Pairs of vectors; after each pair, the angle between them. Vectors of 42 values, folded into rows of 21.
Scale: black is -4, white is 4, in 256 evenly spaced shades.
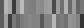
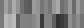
orthogonal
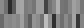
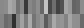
partly opposed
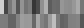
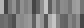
nearly parallel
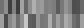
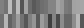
nearly opposite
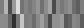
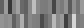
partly aligned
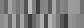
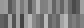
nearly opposite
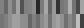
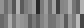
nearly parallel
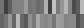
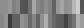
partly opposed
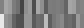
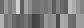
partly aligned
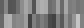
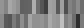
nearly opposite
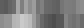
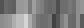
nearly parallel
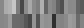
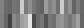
partly opposed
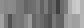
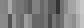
nearly parallel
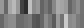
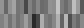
partly aligned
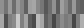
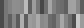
orthogonal
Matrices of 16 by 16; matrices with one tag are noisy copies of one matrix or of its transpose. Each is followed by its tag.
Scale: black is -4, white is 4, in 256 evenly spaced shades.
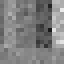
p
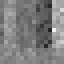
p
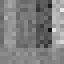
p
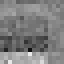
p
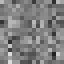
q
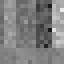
p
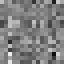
q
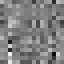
q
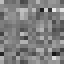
q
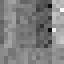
p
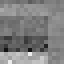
p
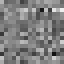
q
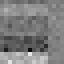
p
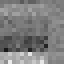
p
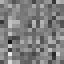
q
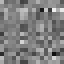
q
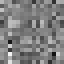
q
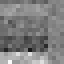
p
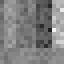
p
